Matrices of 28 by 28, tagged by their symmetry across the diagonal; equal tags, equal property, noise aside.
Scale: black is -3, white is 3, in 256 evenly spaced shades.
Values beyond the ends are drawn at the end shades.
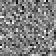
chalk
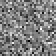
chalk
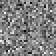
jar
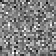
jar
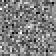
jar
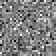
chalk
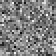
chalk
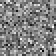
jar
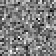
chalk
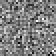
chalk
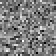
jar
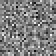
chalk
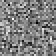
jar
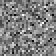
jar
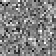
jar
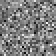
chalk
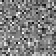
chalk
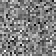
jar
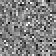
jar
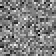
jar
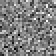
chalk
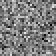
jar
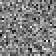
jar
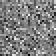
chalk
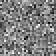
chalk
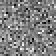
chalk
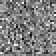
jar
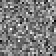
jar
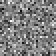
chalk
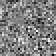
chalk
